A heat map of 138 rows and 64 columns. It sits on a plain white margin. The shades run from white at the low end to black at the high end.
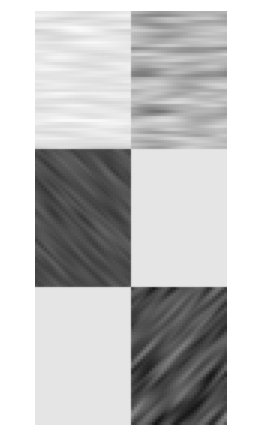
The table splits into 3 rows of 2 panels. Panel 1,1: very low, streaked across, faint in contrast. Panel 1,2: low, streaked across. Panel 2,1: high, slanting down to the right, faint in contrast. Panel 2,2: very low, flat. Panel 3,1: very low, flat. Panel 3,2: high, slanting up to the right.
